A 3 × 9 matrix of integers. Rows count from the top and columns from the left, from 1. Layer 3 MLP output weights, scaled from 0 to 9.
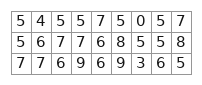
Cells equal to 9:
2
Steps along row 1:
down up same up down down up up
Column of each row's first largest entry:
5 6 4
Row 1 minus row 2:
0 -2 -2 -2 1 -3 -5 0 -1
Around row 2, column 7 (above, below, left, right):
0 3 8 5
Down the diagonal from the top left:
5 6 6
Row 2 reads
5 6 7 7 6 8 5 5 8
